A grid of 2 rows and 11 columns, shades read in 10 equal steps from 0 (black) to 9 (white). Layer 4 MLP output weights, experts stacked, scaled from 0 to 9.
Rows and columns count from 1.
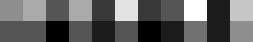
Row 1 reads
5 6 3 6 2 8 2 3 9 1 7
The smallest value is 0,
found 2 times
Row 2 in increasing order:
0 0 1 1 1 3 3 3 3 4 5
